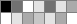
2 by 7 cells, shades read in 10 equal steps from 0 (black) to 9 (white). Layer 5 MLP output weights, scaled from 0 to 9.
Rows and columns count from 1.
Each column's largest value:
9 8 9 8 8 8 9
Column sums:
9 12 15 15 12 14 15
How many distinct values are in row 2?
4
